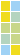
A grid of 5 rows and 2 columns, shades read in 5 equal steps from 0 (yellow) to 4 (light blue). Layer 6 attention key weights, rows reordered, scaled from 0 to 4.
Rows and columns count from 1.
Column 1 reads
0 0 2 3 4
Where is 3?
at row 2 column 2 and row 4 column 1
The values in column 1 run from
0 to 4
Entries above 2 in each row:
1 1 0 1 1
